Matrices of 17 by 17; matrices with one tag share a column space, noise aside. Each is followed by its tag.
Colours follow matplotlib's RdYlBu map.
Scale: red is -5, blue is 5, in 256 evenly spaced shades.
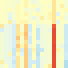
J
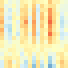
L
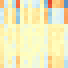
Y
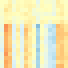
J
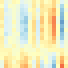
L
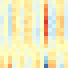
L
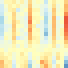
L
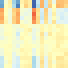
Y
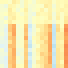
J
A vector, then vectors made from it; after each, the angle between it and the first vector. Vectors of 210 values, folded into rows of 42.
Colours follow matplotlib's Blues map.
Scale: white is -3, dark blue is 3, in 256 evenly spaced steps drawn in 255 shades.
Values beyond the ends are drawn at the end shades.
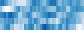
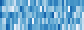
partly aligned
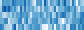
partly opposed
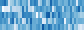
partly aligned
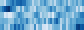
nearly opposite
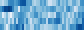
nearly opposite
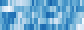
nearly parallel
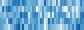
partly opposed
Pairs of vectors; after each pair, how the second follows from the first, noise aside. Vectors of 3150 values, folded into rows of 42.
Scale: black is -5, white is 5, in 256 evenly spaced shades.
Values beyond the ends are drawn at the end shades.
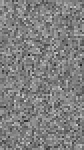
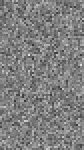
negated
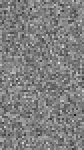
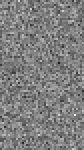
negated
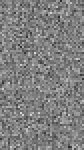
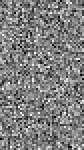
scaled up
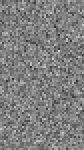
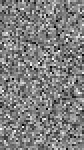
scaled up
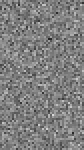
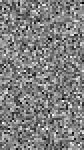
scaled up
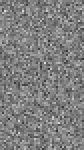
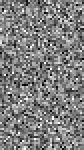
scaled up
